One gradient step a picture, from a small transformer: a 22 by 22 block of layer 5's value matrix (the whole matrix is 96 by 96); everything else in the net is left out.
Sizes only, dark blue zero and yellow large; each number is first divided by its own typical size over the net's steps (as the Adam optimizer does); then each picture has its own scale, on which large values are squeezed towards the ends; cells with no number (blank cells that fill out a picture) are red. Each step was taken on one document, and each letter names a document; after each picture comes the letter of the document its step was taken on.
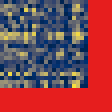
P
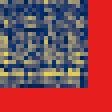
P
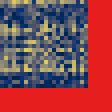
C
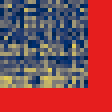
C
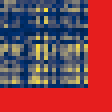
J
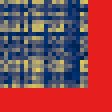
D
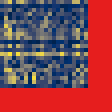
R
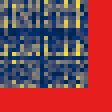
J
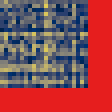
C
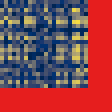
P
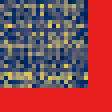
C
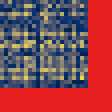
C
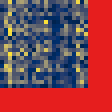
R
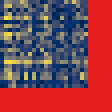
R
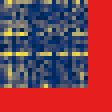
R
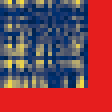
R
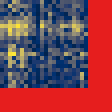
R
